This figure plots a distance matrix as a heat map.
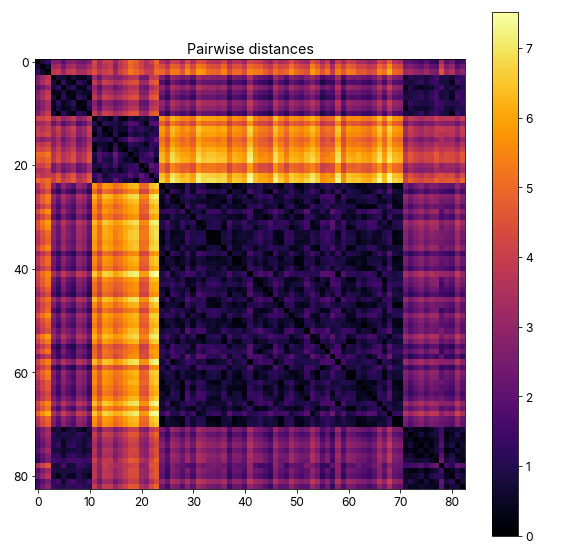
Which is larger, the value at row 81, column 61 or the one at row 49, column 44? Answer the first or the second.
the first
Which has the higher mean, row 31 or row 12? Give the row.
12
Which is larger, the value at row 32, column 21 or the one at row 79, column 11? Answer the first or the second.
the first
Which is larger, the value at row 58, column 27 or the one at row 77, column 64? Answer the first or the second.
the second
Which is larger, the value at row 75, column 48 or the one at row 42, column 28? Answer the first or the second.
the first
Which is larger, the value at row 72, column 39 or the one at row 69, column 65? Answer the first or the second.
the first
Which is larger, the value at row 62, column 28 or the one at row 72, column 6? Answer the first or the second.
the second
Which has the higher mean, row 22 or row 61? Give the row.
22
